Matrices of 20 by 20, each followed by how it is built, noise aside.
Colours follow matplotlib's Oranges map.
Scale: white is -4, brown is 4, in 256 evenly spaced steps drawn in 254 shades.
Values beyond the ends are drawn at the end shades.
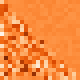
lower triangular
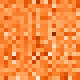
low rank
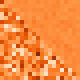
lower triangular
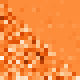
lower triangular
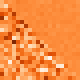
lower triangular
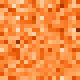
low rank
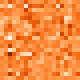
low rank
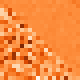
lower triangular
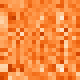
low rank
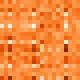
low rank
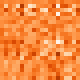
low rank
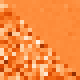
lower triangular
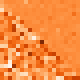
lower triangular
